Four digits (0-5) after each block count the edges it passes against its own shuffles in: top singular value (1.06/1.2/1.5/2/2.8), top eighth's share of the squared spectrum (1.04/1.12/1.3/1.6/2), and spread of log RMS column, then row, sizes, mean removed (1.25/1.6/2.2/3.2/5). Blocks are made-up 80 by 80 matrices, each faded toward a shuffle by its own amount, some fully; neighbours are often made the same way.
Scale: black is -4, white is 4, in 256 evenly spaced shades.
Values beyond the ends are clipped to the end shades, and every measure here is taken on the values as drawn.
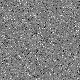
0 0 0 0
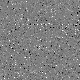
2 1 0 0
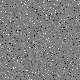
0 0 0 0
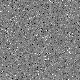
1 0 0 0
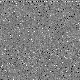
2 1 0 1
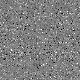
1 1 0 1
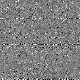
2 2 0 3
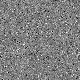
0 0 0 0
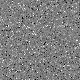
1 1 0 0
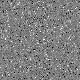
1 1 0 0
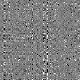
4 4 3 2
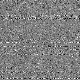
2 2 0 3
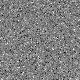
0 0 0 0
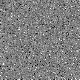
0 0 0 1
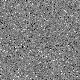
0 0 0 0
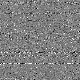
2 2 0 3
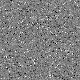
0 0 0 1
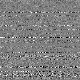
2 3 0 4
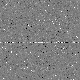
3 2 0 1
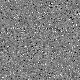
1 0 0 1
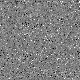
1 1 0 1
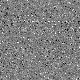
1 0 0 1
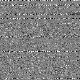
2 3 0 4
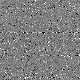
2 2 0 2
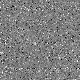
1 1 0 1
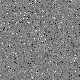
1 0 0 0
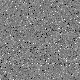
1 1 0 0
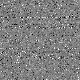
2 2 0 2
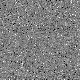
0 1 0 1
